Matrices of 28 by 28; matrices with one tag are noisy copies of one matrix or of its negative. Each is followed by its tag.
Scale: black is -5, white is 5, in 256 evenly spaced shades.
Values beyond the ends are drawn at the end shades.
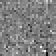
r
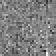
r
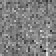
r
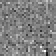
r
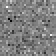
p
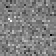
p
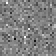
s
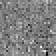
r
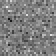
p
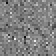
s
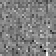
r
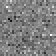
p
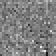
r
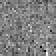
r
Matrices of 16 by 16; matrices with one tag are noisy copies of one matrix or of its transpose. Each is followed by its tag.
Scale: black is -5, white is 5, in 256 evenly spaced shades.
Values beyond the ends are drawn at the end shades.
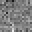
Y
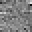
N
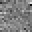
N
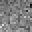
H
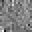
N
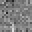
Y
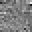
N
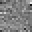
N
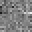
Y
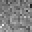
H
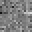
Y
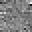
N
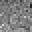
H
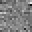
N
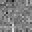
Y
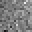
H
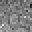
H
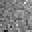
H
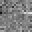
Y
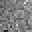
H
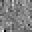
N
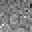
H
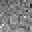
H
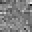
N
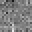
Y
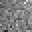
H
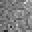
H
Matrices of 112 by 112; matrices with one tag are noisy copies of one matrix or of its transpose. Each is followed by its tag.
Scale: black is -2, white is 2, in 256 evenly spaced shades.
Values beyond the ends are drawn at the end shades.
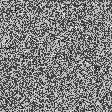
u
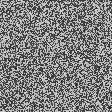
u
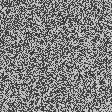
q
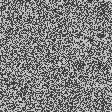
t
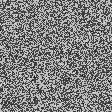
t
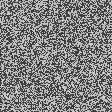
u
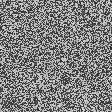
t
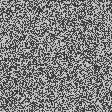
u
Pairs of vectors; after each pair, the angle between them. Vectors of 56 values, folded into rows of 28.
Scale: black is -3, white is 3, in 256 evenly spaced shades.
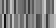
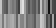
orthogonal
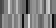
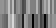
orthogonal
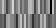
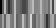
orthogonal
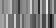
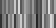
partly opposed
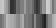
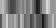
nearly parallel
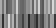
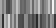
nearly parallel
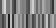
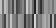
orthogonal
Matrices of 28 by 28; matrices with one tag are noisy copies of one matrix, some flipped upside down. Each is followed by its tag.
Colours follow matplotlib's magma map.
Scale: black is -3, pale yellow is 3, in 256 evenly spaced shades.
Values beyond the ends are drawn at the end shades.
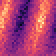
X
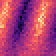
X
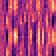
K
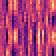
K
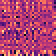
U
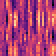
K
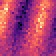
X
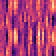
K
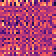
U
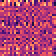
U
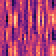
K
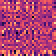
U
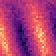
X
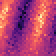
X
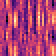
K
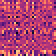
U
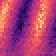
X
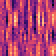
K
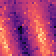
X
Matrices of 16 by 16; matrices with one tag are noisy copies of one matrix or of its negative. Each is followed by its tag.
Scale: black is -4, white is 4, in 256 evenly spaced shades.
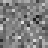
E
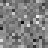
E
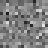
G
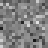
E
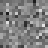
G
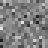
E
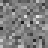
E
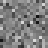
E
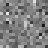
G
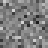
E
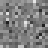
G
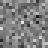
E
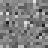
G
